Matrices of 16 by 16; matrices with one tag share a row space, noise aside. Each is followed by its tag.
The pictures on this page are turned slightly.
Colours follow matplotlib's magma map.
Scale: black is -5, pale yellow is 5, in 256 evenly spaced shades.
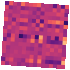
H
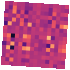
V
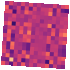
V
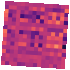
H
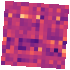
H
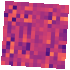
V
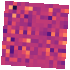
V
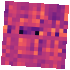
H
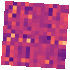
V
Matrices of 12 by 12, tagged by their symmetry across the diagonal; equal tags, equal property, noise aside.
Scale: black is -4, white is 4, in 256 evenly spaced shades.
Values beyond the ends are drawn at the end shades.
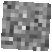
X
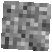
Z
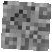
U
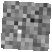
Z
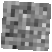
X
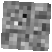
Z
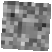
Z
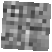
Z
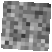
X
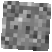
U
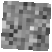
X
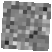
U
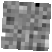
Z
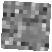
Z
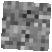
X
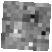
Z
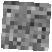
X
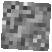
U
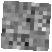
Z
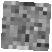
X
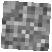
U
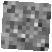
U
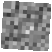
U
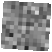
Z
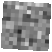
X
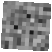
U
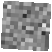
X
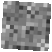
U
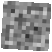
U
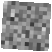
X
